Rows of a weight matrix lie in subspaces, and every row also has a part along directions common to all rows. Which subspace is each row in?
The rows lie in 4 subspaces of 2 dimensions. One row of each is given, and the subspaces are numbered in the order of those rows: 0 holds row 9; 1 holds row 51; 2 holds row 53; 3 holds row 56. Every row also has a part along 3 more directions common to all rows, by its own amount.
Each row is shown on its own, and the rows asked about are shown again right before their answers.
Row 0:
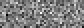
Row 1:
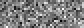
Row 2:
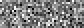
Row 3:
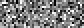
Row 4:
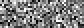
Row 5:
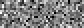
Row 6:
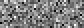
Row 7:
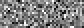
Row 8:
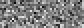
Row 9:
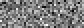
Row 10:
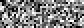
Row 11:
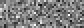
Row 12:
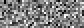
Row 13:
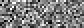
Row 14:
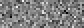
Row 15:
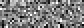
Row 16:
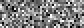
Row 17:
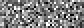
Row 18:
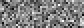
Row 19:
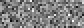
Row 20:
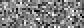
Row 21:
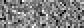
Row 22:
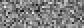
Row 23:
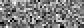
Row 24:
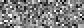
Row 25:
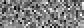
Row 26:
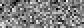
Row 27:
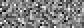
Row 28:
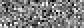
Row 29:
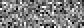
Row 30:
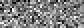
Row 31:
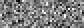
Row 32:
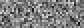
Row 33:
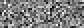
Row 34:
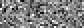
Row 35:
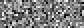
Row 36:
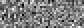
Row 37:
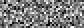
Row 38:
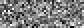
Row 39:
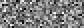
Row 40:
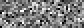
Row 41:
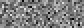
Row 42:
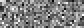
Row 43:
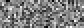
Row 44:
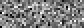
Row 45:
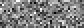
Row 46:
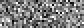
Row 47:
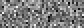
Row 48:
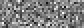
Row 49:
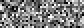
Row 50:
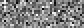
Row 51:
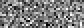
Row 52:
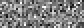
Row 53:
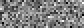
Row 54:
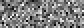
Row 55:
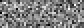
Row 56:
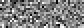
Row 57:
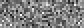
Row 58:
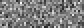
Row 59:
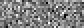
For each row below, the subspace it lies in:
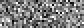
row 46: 2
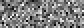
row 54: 2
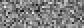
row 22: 0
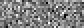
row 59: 1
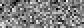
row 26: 3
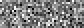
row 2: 1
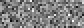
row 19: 2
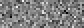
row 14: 1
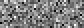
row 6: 3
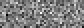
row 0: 0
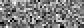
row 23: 3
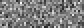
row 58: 0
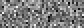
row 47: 2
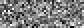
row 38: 1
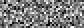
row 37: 1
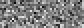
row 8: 3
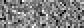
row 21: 1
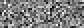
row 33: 1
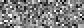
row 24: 3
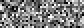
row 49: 2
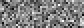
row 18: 2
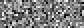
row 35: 1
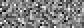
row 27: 0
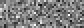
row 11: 1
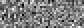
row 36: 2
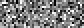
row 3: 0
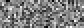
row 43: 2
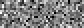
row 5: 3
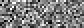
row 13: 3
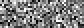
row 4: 3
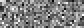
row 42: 2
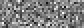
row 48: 1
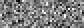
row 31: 1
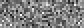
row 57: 2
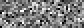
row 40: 0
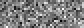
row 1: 1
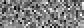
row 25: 1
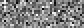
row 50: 0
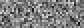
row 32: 2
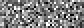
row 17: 1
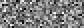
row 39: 0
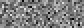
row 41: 3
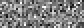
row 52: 0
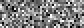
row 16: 2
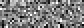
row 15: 3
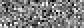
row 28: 2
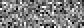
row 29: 0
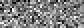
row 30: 3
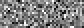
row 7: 1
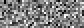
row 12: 1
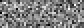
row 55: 0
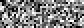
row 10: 2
